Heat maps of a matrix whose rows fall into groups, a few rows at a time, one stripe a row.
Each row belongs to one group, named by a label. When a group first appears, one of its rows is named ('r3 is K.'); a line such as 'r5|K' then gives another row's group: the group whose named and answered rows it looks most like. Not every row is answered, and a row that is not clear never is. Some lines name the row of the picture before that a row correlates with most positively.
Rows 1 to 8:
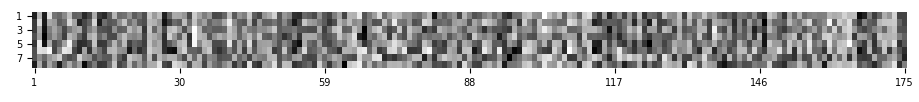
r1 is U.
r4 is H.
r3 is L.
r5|U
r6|U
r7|L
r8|U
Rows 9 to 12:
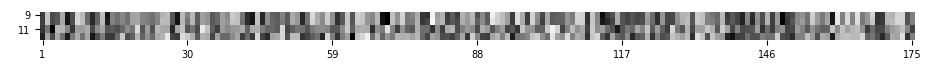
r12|U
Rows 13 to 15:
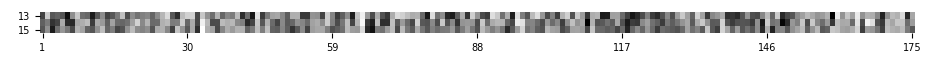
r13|U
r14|H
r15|H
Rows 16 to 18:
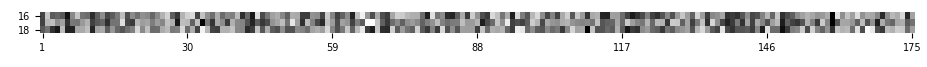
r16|U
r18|H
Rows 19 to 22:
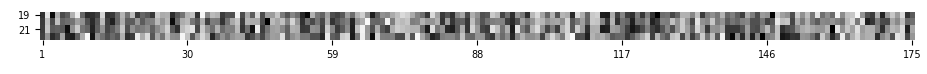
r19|U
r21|U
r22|L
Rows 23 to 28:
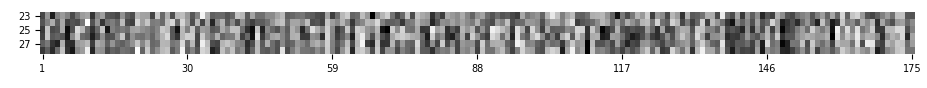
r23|L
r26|U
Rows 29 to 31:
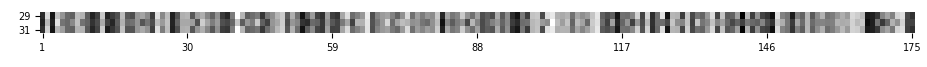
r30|U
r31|L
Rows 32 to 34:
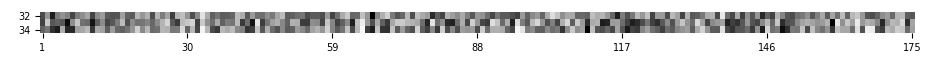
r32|L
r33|U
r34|H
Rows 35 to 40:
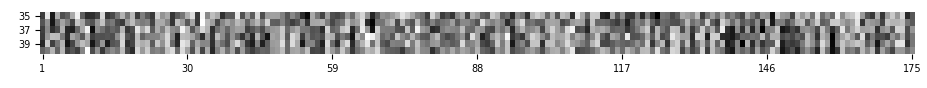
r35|U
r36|H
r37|L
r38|U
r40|L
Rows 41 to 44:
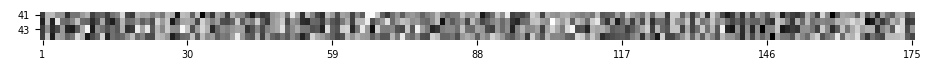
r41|L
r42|U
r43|L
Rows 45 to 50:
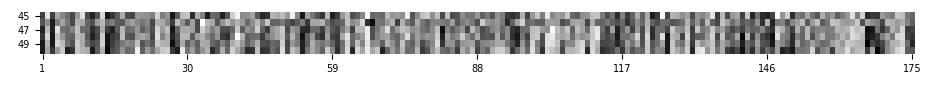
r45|L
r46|H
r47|U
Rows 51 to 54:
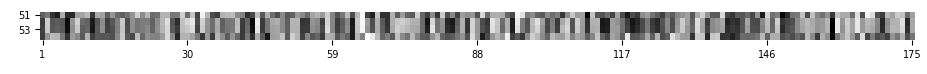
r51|H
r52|U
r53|U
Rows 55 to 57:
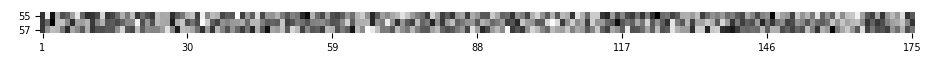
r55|U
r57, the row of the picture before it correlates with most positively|54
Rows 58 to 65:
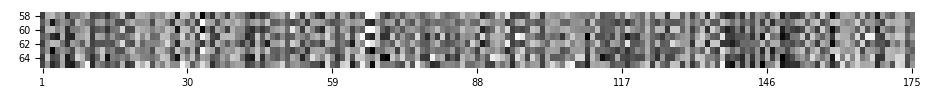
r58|L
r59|H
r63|H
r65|L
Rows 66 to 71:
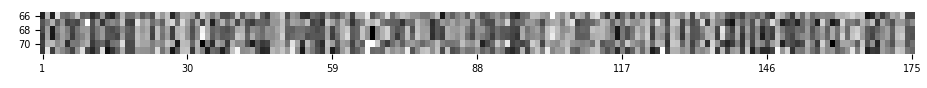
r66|U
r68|L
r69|L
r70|L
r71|L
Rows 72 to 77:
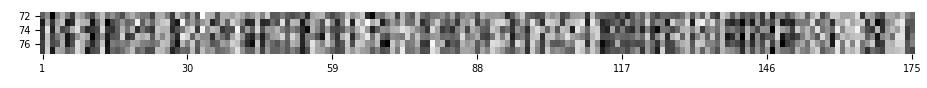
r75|L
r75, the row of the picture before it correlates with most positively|70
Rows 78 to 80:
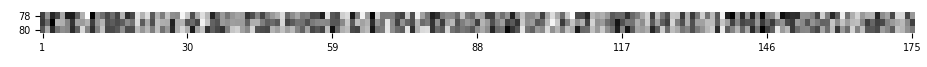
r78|L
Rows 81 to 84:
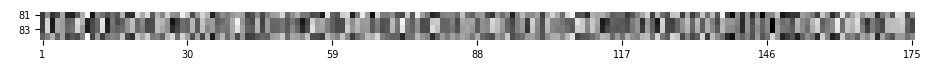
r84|L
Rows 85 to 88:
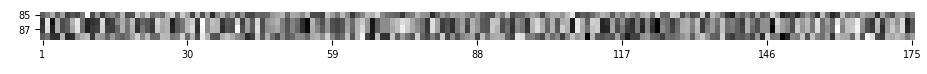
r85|L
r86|U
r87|U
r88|H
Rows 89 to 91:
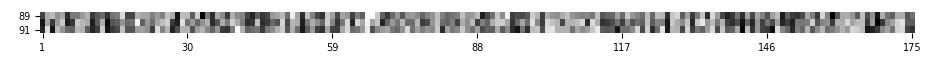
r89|L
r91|L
